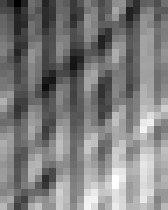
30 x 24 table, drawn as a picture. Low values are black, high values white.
No lone cell stands out from its neighbours. Upright stripes repeat 6 times across the table. The ninth with the lowest average is the top left. Values rise toward the bottom right. The ninth with the highest average is the bottom right. The histogram is bell-shaped.
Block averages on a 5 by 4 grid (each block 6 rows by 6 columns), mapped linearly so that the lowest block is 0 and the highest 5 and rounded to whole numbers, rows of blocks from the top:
0011
1022
1123
2234
2354
